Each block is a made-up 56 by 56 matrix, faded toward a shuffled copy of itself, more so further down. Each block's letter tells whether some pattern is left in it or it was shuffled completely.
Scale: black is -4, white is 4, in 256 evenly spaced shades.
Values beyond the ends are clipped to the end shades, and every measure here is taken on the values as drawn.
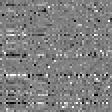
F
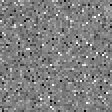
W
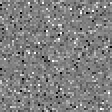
W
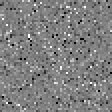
W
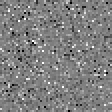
W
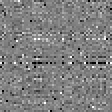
F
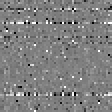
F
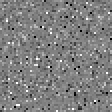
W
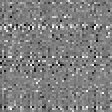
F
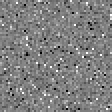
W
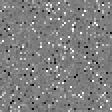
W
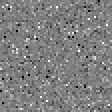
W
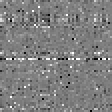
F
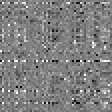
F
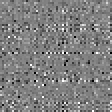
F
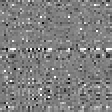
F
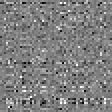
F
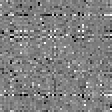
F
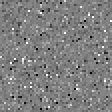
W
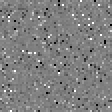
W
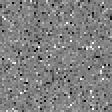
W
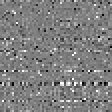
F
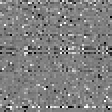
F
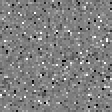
W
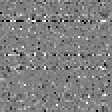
F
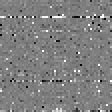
F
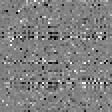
F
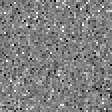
W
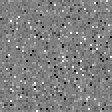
W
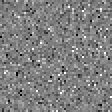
W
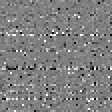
F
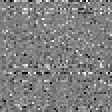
F
